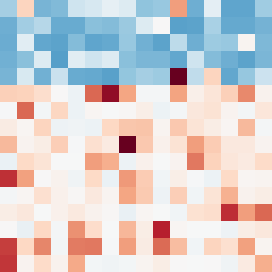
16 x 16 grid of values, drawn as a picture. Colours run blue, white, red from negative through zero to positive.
Histogram: bell-shaped. Seam: horizontal, 30% of the way down, the bottom part higher. Calmest part: middle right.
